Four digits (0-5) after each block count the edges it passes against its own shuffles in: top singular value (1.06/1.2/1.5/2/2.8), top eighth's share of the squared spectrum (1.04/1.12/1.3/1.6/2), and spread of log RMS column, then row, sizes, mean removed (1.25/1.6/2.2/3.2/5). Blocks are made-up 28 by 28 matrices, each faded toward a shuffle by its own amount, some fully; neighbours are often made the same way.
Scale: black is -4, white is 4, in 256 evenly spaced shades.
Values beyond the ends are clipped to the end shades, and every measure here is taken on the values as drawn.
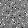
0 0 0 0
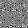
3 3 0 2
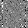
2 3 2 0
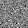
0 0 0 0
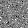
0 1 0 0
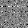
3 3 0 2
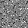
0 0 0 0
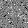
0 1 0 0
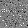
1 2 0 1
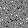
0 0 0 1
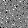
0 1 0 0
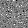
0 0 0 0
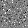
0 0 0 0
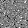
0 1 0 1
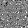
0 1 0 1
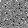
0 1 1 0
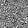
1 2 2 1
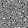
0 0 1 0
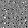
3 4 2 1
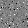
0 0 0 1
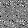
1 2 0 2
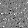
1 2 0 1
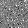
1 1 0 0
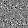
1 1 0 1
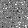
1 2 0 2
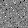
0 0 0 0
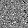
0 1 0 1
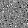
2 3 0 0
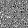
1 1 0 0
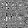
3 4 1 1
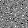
1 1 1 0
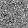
2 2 0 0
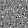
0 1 0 0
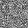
2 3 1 1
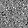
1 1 0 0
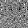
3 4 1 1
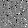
1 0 0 0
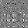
4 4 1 2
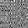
3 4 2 2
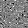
2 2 0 0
